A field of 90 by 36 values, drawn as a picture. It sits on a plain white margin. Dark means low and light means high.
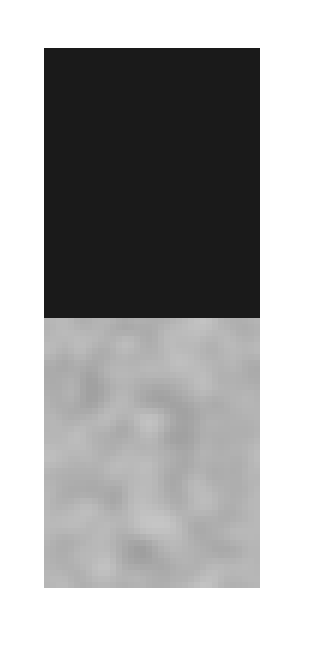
The table splits into 2 rows of 1 panel. Panel 1,1: very low, flat. Panel 2,1: high, blotchy, faint in contrast.
